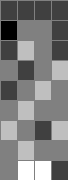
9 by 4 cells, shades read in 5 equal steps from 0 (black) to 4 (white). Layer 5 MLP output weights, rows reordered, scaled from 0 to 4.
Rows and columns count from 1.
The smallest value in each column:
0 1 1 1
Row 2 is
0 2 2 1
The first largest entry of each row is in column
1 2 2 4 3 2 1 2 2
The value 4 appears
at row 9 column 2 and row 9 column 3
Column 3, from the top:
1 2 2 2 3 2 1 2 4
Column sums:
14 21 19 16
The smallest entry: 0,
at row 2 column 1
